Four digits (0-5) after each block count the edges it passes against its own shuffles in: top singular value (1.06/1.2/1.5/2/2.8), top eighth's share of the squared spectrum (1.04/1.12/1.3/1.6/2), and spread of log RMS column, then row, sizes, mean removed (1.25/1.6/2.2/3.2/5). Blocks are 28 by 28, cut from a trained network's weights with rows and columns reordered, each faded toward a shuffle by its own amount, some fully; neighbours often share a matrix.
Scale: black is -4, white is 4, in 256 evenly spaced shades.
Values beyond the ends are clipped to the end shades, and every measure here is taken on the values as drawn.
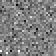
0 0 0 0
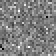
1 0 0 0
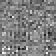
3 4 1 1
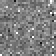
1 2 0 0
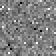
0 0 0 0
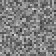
1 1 0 0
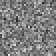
0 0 0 0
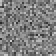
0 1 0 1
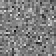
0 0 0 0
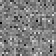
2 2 0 0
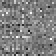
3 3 1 1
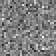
2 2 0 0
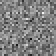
3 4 0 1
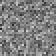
2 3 0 0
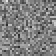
2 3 0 0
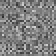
3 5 0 3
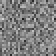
3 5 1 2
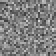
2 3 0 0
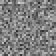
2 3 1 0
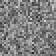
1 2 0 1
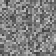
1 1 0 0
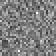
3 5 1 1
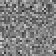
3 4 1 2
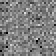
2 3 1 1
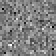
2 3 0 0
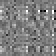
4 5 2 2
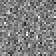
1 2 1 0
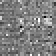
3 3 1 1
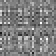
3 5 2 2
